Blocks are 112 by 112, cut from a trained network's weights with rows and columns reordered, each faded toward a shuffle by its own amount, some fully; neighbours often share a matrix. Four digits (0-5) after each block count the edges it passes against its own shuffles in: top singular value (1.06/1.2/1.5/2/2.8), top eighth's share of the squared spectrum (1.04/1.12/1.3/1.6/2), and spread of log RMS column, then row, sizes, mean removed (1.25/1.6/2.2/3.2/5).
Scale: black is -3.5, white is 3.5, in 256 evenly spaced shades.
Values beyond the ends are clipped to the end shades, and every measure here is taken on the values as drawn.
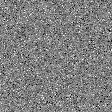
0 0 0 0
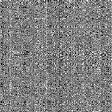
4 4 2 3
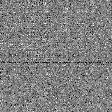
3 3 2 1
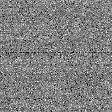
2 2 2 1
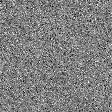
0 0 0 0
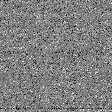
2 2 1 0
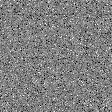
0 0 0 0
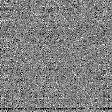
3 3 2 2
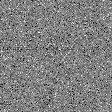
1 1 0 0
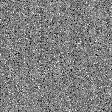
1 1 0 0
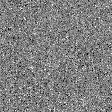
1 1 0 0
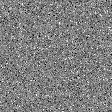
0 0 0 0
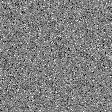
0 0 0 0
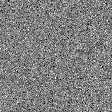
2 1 0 0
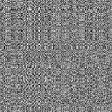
5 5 3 3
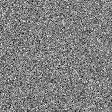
2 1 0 0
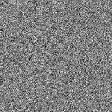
4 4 2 2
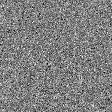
1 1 0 0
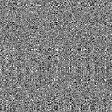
4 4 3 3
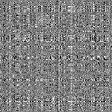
4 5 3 4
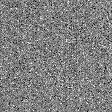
1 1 0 0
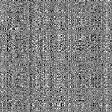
4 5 2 4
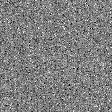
1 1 0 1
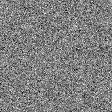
2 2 0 0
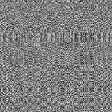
5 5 3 3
